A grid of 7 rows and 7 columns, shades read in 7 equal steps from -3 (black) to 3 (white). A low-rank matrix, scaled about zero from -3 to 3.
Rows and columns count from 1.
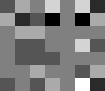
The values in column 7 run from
-2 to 1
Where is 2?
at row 1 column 4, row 1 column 6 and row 4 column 6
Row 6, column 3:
1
